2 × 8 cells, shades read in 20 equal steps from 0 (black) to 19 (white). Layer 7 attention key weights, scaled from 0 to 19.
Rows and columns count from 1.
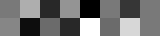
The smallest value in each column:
9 1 3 3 0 8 4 9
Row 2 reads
10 1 8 3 19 8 16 9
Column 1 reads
9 10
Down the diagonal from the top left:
9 1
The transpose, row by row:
9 10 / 13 1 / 3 8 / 11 3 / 0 19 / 9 8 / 4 16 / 9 9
